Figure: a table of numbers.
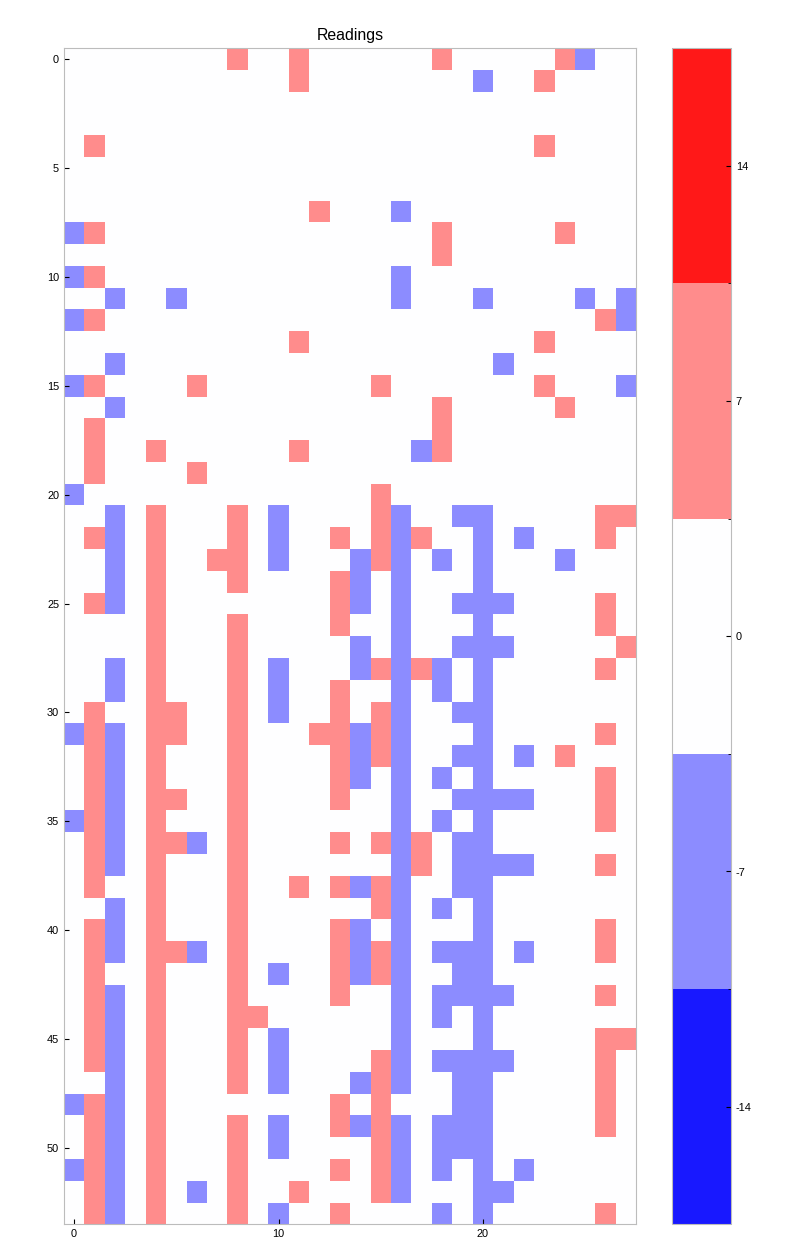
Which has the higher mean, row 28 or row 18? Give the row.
18
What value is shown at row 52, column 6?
-7
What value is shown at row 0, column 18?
7
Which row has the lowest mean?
11
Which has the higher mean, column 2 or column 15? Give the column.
15
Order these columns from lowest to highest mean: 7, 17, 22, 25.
22, 25, 7, 17
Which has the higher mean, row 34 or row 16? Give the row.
16
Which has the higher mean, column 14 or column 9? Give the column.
9
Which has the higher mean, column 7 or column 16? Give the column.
7
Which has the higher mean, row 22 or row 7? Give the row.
22
